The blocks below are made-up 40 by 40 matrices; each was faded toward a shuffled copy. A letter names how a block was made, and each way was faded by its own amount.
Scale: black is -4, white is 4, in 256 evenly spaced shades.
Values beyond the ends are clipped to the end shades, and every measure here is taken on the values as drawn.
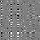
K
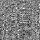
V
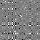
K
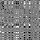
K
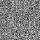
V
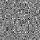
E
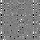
K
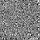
E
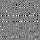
K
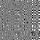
K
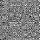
V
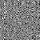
E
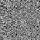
V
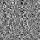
E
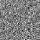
V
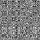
E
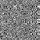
E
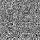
V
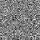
V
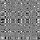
K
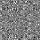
E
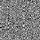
V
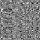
E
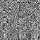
V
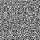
V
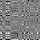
K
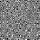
E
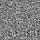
V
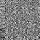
V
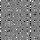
K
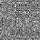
E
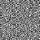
V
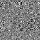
V
